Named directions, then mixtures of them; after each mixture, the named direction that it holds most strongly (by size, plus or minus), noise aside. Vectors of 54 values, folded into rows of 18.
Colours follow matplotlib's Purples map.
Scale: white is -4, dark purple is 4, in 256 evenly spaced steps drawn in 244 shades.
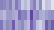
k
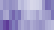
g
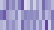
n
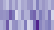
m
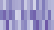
m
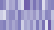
n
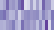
n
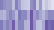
k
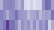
g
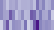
m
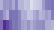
g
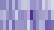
k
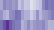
g
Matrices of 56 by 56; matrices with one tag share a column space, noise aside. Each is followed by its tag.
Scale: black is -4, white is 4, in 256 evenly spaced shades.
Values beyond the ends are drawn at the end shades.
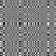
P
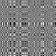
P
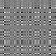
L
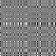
P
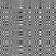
L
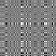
P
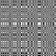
P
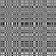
P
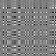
L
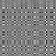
L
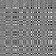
L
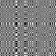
P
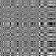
P
